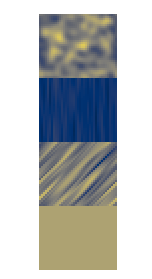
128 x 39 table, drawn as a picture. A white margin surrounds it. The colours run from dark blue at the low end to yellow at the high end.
The table splits into 4 rows of 1 panel. Panel 1,1: middling, blotchy, strong in contrast. Panel 2,1: very low, streaked downward, faint in contrast. Panel 3,1: middling, slanting up to the right, strong in contrast. Panel 4,1: high, flat.
